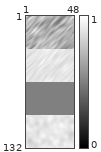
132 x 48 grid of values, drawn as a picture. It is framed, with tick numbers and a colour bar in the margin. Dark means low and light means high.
It is made of 4 by 1 panels. Panel 1,1: high, slanting up to the right. Panel 2,1: very high, slanting up to the right, faint in contrast. Panel 3,1: middling, flat. Panel 4,1: very high, blotchy, faint in contrast.
